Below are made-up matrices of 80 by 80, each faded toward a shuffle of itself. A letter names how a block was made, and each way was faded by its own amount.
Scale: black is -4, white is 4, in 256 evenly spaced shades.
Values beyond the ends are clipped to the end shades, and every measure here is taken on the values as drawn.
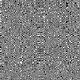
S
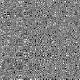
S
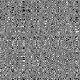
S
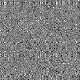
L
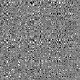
S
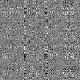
S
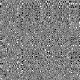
S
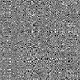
S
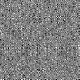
L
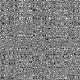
S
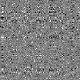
S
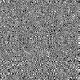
L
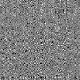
S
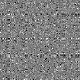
L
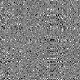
S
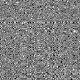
L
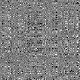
S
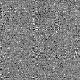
L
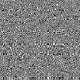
L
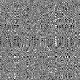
S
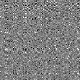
S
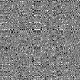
L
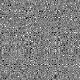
L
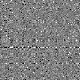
L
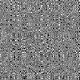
S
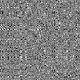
L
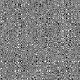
S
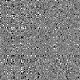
S
